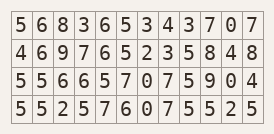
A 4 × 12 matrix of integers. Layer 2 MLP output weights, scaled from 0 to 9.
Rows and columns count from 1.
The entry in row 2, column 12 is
8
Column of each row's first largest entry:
3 3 10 5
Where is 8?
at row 1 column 3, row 2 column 10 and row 2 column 12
